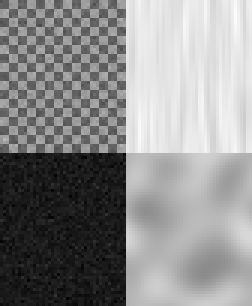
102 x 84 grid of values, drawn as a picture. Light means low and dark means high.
It is made of 2 by 2 panels. Panel 1,1: middling, checkered, strong in contrast. Panel 1,2: very low, streaked downward, faint in contrast. Panel 2,1: very high, fine-grained, faint in contrast. Panel 2,2: low, smooth.
